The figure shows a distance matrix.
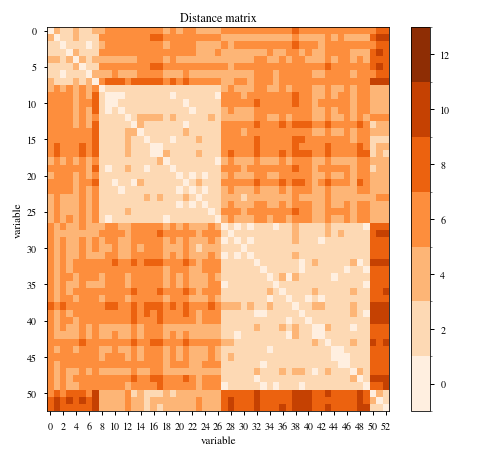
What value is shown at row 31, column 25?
6
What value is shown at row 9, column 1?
6
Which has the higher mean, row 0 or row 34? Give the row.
0
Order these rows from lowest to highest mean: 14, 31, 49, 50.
31, 49, 14, 50
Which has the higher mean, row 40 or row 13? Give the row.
13
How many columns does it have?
53
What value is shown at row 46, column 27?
2
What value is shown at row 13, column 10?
2
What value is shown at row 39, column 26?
6
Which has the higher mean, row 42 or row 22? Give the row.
22
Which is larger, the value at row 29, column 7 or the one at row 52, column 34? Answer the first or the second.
the second
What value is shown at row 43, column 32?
2
